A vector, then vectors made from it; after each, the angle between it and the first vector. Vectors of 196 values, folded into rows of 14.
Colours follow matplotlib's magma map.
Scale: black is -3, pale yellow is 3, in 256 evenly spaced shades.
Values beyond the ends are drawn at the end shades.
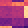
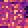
partly opposed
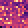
partly opposed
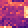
nearly parallel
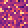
orthogonal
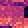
nearly opposite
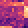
nearly parallel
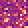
orthogonal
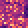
partly opposed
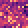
partly opposed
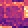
nearly parallel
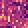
partly opposed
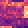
nearly parallel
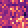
partly opposed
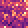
partly aligned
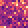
partly aligned
